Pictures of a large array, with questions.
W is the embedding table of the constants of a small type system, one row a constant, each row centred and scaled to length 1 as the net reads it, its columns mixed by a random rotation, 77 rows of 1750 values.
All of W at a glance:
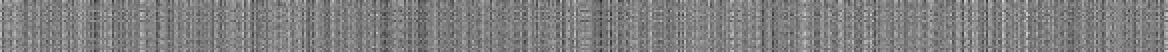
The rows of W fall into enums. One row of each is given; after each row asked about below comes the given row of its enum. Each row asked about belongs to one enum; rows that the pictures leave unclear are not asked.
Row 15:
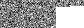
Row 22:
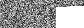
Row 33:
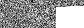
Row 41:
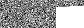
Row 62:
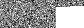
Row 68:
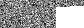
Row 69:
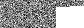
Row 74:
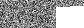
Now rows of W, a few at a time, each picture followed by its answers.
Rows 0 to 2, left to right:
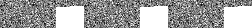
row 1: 68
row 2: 68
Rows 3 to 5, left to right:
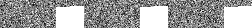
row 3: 68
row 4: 22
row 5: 74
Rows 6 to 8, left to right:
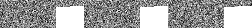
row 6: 74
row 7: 74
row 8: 22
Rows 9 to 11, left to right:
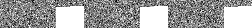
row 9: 62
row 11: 74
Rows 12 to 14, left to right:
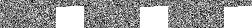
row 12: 33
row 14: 69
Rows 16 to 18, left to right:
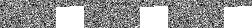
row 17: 15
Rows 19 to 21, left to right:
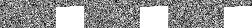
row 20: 33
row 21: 22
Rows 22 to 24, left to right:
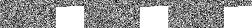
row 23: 33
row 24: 69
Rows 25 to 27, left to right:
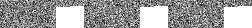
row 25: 74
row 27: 68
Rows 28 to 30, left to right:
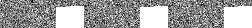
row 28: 33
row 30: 68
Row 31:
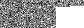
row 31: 15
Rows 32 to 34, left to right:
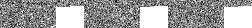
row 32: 15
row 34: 74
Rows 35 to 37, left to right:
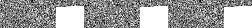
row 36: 68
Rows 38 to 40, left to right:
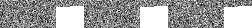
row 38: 74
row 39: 74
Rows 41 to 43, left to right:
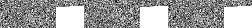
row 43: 41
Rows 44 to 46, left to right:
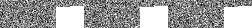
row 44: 74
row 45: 15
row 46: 68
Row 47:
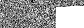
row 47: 33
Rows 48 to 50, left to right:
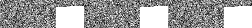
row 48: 22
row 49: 68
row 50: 22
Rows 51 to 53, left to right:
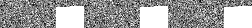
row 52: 68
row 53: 33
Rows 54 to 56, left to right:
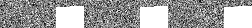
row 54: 68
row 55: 74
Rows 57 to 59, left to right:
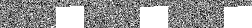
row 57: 15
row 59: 69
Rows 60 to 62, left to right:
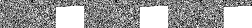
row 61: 33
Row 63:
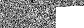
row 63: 33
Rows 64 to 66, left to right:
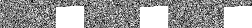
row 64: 33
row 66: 22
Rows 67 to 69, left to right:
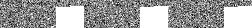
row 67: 15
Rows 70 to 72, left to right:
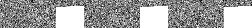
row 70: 33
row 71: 41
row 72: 62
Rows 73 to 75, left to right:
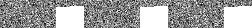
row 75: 68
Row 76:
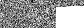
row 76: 33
